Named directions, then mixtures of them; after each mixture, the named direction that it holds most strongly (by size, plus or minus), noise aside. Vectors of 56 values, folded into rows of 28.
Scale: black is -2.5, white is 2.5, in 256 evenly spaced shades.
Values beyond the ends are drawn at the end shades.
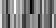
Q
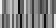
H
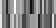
Q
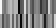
H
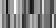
Q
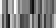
Q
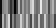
H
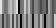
H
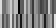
H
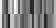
Q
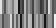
H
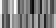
H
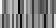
H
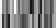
Q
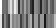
H
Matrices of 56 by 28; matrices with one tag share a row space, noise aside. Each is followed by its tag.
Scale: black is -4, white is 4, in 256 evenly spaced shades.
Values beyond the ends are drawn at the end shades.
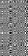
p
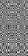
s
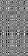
s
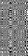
p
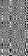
p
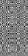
s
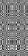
s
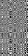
p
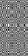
s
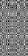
s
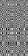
s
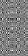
s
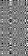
p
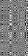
p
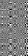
p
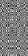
s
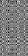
s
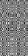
s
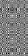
s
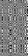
p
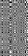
p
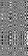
p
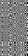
p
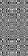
s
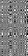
p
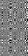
p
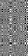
p
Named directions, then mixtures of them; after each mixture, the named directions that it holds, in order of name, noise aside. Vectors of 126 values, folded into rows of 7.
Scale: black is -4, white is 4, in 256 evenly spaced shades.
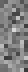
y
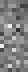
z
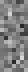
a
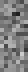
a, y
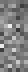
z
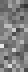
a, y, z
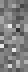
z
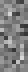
a, y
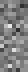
z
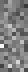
y, z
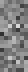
a, y, z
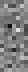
a, y, z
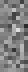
a, y, z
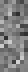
a, y, z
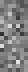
a, z
